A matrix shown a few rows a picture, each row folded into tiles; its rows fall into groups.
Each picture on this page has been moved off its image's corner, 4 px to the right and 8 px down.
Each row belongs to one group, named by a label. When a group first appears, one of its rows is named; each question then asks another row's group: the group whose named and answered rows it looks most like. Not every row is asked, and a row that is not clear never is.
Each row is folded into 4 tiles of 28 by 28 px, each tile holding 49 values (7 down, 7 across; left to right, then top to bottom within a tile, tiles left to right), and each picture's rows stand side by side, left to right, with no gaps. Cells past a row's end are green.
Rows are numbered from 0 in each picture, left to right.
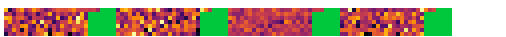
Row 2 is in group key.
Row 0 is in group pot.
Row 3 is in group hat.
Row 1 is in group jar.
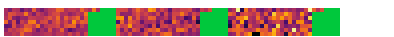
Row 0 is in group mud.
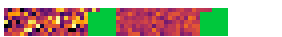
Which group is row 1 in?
pot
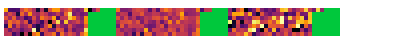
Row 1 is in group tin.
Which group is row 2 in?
mud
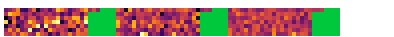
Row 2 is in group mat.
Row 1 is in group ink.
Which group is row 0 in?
mud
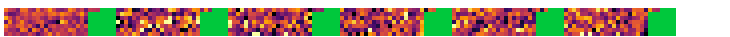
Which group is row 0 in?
key
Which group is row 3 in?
tin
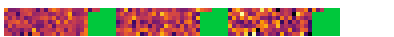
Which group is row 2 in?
jar
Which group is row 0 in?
tin
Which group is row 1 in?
hat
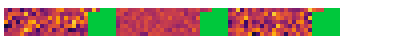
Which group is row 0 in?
mud
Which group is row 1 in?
hat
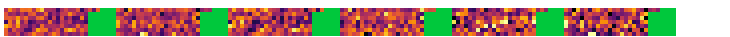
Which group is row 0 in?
key
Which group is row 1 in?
ink
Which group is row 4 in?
mud
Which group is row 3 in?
hat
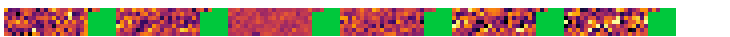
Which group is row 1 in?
key
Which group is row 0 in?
tin
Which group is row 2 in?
hat
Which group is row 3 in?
key
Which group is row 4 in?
key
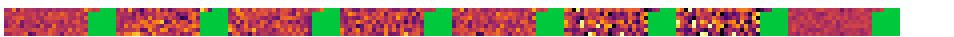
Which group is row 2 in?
jar
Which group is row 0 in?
hat
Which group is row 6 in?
ink
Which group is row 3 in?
mat
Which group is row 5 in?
ink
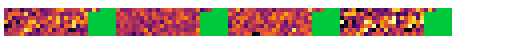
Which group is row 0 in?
mud
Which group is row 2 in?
hat
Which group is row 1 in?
tin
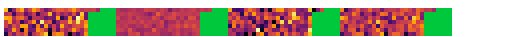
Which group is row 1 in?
pot
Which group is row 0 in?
pot
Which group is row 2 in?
tin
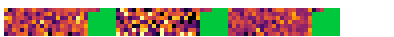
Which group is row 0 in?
pot
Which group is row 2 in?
tin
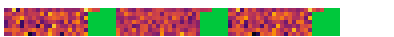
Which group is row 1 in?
mat
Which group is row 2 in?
hat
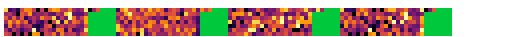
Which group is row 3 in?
tin
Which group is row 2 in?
mud
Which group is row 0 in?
tin
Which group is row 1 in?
jar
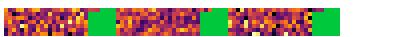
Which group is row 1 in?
key
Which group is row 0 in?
pot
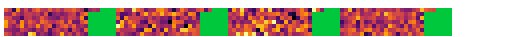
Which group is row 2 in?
jar
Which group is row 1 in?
key
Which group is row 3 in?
hat
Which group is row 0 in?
ink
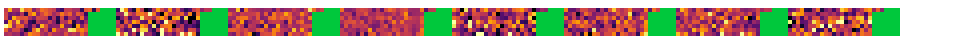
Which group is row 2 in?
hat
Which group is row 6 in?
mat
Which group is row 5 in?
tin
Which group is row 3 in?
tin
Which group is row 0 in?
key
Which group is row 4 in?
ink
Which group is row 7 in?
mud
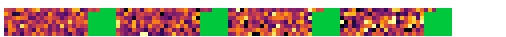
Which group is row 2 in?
hat
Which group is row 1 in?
ink
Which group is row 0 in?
pot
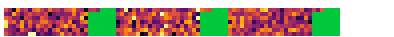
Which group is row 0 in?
ink
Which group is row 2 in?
key
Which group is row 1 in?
hat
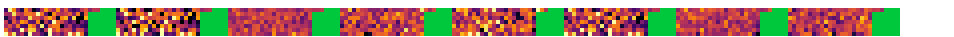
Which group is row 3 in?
hat
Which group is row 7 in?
pot
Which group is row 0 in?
mat
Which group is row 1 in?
mat
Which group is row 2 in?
mat
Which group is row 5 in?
mat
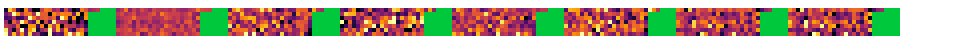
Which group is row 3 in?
mud
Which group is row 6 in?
ink
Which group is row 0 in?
mat
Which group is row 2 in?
jar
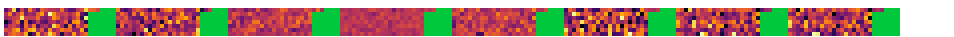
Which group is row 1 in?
tin
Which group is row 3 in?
pot
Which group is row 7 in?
ink
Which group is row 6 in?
ink
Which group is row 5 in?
mat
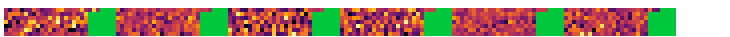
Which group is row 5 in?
jar
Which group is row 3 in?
pot
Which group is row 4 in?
key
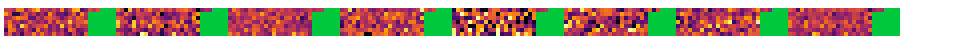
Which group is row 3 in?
hat
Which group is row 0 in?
pot
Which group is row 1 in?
ink
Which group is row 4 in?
mat
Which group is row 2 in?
mat
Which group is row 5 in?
key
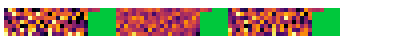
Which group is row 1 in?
jar
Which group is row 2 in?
mat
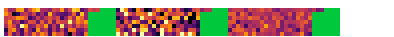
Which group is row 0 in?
pot
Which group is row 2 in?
jar
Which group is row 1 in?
mat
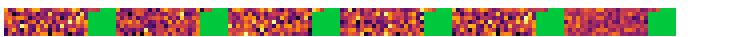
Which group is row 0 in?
pot
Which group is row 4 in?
pot
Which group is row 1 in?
tin
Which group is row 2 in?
jar
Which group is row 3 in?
hat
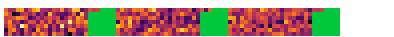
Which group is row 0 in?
pot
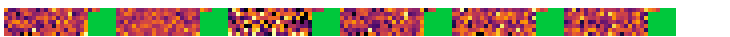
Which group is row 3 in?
tin
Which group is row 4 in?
hat
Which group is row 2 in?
mat
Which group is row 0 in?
tin
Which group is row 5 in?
hat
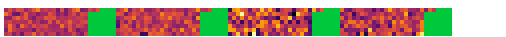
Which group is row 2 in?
jar
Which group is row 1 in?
hat
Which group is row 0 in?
pot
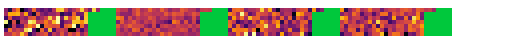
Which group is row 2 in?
jar
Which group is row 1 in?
key
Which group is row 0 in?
mud
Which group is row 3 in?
pot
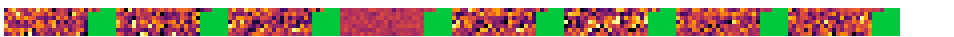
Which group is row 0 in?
jar
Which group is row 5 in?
mud
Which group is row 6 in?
key
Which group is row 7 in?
pot
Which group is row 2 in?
key
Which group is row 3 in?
pot
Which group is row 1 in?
ink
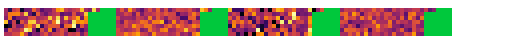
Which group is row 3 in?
jar
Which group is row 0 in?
mud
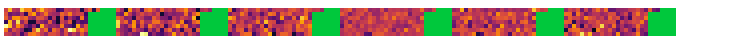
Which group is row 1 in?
ink
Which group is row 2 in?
pot
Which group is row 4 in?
hat
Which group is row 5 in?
jar
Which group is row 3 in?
hat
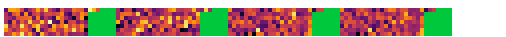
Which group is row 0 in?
jar
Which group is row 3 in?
tin
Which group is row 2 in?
tin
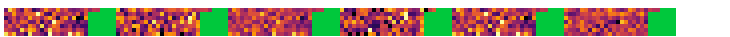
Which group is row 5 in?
key
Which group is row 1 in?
pot
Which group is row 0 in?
mat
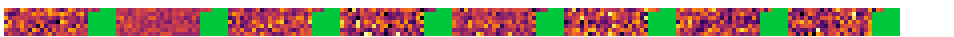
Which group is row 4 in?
ink
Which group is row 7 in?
tin
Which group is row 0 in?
key
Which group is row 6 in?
key
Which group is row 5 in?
hat
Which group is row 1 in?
key
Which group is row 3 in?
ink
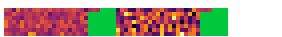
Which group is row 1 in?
mat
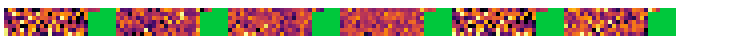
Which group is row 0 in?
mat
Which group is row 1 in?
tin
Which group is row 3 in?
hat
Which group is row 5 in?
jar
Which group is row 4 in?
mat
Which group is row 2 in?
jar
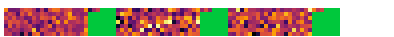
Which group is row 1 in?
mud
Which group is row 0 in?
tin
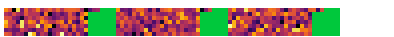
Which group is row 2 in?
key
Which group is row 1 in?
tin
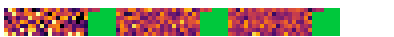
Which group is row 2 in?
ink
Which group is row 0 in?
mat
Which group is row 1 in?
pot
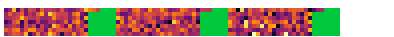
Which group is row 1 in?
key
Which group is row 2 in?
ink
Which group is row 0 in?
hat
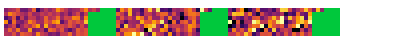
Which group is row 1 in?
jar
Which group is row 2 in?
mud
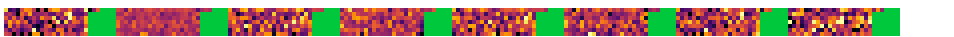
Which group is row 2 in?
pot
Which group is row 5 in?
ink
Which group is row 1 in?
ink
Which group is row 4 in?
pot
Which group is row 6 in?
tin
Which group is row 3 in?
jar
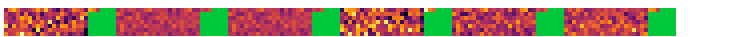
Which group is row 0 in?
jar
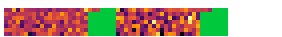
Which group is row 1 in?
pot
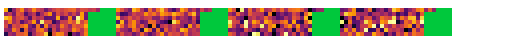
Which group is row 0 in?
pot
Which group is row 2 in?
ink
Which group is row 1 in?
key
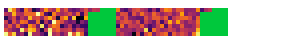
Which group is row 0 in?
mat
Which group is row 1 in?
tin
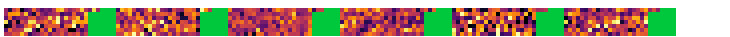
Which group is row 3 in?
key
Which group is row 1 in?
jar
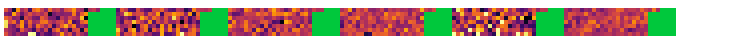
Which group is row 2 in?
key
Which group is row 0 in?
ink
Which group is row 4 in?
mat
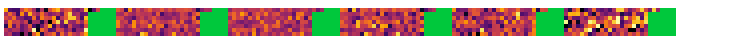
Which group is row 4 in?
tin
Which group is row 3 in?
ink
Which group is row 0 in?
tin
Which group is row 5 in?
mud
